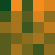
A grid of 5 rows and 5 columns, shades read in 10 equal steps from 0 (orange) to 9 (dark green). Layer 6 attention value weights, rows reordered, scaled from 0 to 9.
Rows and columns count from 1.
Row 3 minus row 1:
-5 3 0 4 1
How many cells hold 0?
2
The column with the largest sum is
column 1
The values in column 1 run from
4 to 9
